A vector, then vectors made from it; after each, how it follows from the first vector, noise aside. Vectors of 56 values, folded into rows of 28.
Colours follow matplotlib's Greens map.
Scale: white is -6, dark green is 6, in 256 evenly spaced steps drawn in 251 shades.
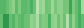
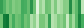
scaled up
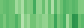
wrapped around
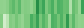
negated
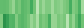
copied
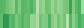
copied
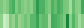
negated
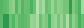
copied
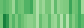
copied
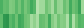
copied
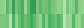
wrapped around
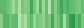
wrapped around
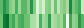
scaled up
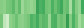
negated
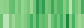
negated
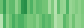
wrapped around
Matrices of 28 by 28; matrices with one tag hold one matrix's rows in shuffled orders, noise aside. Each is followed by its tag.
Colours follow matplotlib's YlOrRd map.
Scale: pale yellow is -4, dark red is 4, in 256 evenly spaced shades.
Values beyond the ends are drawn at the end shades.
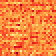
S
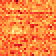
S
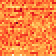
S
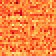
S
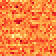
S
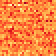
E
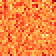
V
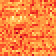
S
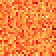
V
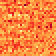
E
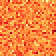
V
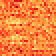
S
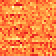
S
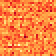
E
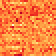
S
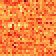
E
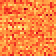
E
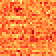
S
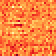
S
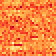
S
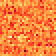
E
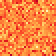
V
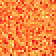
V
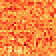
E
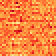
S
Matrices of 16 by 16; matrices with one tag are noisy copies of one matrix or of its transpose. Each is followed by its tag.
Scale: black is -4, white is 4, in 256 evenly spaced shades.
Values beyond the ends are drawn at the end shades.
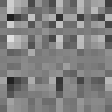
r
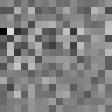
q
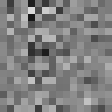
q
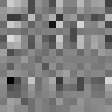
r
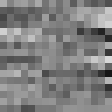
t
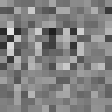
q
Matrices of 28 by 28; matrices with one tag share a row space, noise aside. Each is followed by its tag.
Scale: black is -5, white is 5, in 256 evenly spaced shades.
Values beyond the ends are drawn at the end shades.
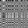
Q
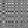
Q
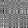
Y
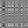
Q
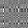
Y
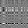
Q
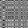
Q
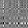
Y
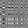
Q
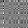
Y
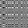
Q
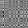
Y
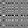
Q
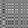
Q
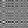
Q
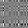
Y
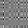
Y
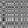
Q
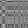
Q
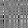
Y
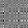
Y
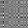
Y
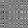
Y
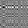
Q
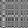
Q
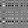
Q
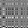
Q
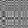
Q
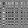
Q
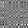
Y
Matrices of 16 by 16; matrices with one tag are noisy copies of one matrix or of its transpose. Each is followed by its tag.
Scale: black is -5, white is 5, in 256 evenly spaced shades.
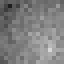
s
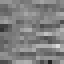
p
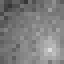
s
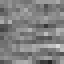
p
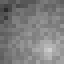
s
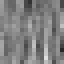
p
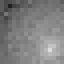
s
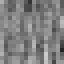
p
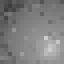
s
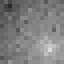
s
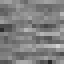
p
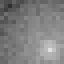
s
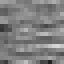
p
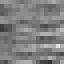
p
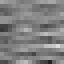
p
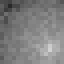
s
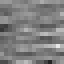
p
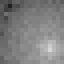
s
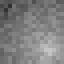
s
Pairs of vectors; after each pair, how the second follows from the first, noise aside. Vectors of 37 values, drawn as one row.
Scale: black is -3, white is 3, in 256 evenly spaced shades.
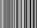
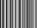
reversed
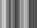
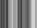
reversed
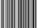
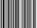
reversed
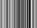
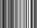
negated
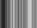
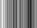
negated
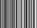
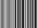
negated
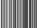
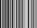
negated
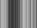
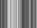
negated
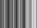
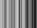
negated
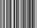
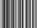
reversed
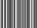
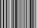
negated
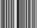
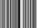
reversed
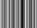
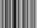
reversed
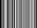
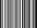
reversed
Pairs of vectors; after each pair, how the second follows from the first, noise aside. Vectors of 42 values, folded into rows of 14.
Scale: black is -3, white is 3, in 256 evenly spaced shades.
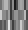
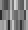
negated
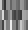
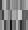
negated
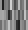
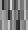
copied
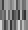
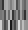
copied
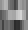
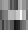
copied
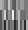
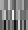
copied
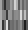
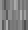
shrunk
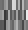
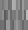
shrunk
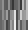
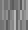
shrunk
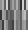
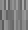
shrunk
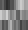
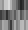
negated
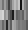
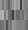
shrunk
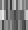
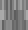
shrunk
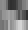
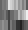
negated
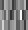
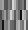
negated
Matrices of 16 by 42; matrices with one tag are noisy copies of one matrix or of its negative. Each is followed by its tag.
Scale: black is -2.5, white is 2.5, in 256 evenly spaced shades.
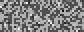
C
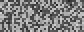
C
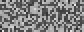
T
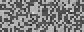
T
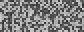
C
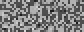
T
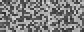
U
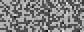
U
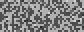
C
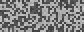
T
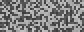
U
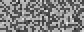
U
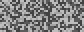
U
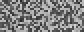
U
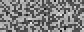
U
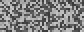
U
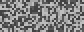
T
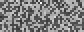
C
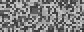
T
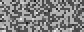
U
